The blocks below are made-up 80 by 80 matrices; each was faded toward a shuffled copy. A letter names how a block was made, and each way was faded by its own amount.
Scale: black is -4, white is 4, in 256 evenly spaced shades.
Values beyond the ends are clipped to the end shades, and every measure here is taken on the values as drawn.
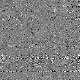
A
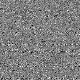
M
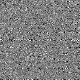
M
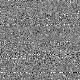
M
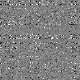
A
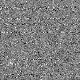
M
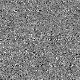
M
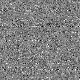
M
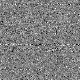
M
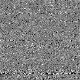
M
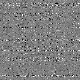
A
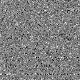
M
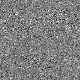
M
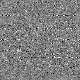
M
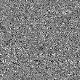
M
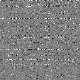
A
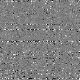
A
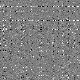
A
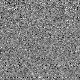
M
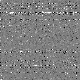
A
